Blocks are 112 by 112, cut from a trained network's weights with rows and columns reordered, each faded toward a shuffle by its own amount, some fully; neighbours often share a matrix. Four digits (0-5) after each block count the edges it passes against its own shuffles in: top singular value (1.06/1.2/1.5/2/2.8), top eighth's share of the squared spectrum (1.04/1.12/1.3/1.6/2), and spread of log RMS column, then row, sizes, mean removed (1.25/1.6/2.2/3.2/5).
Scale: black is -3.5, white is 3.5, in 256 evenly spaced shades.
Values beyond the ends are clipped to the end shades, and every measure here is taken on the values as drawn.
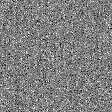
1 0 0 0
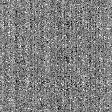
3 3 1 2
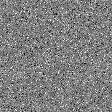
0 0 0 0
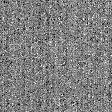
3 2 0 1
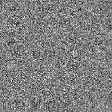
3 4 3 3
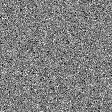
0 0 0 0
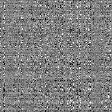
3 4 4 2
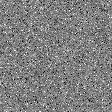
0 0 0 0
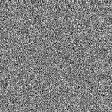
4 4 1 1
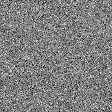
1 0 0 0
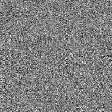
3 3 2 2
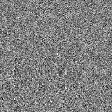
3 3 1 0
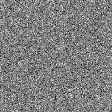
2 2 1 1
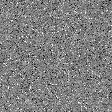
0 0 0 0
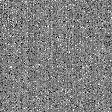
2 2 0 1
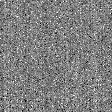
2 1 0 1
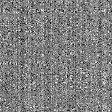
3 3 0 3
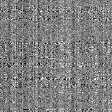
4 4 1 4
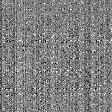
4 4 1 4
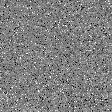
0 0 0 0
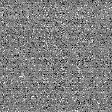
3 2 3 0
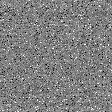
1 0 0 0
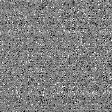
3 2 2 0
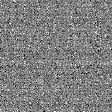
2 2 2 0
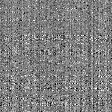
4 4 0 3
